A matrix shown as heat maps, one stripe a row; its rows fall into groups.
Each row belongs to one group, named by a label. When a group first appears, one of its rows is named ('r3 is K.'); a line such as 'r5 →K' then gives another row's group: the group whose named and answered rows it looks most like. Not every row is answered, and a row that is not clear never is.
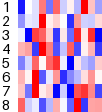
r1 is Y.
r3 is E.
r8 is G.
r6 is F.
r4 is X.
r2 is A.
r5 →A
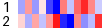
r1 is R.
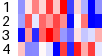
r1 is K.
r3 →A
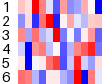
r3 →F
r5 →A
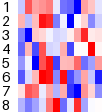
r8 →A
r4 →R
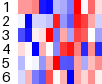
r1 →G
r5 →A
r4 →X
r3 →E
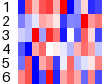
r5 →X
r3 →F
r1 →K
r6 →X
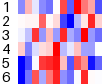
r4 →A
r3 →K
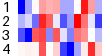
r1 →Y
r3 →Y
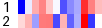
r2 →K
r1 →Y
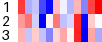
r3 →G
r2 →G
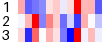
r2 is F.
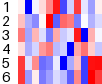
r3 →G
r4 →E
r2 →X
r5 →G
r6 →G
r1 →A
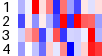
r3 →F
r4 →R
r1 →K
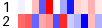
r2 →X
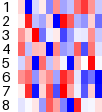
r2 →X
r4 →G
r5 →R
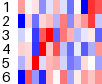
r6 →R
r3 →X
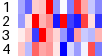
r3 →A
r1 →E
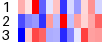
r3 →Y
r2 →R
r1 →F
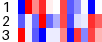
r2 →R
